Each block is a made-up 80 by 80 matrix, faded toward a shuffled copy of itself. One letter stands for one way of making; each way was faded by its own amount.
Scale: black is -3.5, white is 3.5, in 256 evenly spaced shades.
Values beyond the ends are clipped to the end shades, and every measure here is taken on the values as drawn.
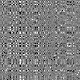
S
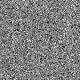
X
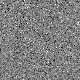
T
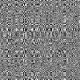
S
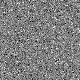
X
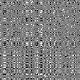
S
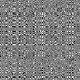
S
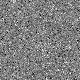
T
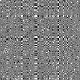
S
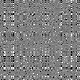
S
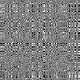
S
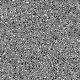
T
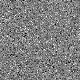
X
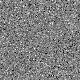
X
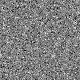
X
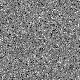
X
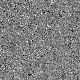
T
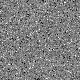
T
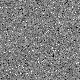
T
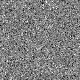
X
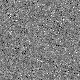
T
